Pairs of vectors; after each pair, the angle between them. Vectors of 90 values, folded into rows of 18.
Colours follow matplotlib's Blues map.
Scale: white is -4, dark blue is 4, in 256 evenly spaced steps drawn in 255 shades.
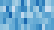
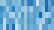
partly opposed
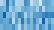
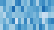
partly opposed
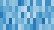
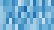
nearly opposite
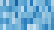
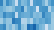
nearly opposite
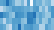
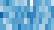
nearly parallel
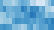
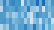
partly opposed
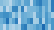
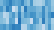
nearly opposite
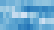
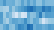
nearly parallel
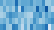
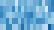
nearly opposite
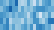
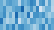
orthogonal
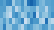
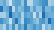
partly opposed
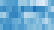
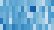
partly aligned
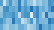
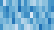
nearly parallel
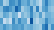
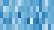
nearly opposite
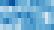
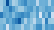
orthogonal
